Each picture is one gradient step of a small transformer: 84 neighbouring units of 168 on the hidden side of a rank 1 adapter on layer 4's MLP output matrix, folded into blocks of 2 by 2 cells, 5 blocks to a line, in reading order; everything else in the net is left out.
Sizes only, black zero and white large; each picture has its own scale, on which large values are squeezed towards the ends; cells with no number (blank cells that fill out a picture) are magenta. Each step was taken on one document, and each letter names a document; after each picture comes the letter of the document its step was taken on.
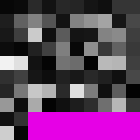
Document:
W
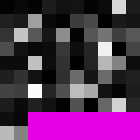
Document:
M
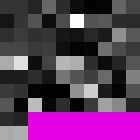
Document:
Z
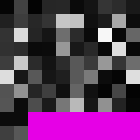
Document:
Z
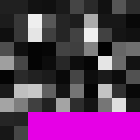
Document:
W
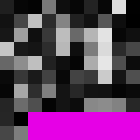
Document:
M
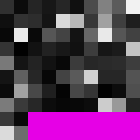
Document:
Z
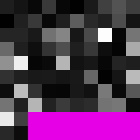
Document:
Z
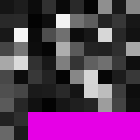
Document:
Z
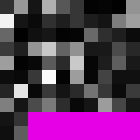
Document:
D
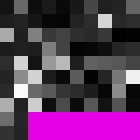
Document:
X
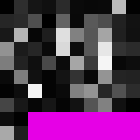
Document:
M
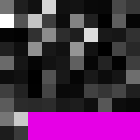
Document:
D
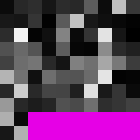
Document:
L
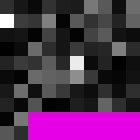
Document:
D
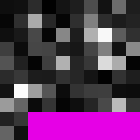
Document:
W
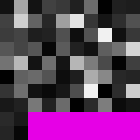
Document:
L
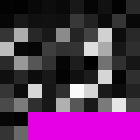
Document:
M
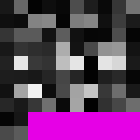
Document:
W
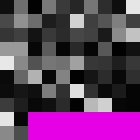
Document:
Z
